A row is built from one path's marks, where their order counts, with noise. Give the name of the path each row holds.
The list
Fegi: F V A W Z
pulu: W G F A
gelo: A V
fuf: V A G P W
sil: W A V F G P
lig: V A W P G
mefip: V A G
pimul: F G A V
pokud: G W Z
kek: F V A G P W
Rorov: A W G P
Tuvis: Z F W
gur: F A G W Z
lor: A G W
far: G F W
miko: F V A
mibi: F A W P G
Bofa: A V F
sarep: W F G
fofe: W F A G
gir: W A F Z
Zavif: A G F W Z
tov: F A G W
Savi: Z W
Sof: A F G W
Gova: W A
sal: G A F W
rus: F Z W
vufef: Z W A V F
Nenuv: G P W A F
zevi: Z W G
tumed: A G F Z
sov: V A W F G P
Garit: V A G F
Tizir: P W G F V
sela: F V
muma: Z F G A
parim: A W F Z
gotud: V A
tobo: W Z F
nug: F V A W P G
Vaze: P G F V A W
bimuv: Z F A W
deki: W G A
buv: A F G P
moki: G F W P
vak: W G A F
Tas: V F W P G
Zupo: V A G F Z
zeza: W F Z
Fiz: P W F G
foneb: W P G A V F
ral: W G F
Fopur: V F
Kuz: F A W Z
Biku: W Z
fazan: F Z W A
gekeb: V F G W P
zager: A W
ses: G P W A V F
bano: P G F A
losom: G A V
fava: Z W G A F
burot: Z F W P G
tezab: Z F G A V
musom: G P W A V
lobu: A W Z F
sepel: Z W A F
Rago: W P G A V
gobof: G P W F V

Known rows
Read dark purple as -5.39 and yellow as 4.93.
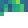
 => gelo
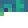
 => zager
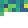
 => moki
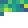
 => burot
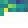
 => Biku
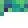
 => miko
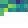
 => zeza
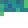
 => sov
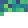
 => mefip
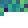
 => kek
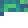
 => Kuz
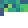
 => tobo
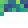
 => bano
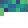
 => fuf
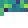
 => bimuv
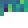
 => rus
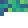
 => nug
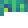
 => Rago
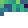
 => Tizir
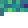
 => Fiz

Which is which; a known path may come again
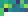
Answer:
bimuv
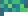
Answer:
foneb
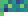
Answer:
sil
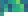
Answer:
gelo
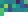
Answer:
Zupo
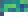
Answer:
Kuz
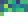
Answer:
mefip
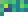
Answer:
tezab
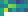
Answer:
Biku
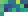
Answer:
bano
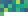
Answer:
Rorov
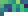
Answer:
Tizir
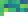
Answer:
Gova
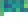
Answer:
gekeb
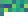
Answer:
gobof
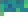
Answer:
sov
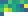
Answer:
burot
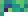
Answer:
miko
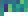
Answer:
rus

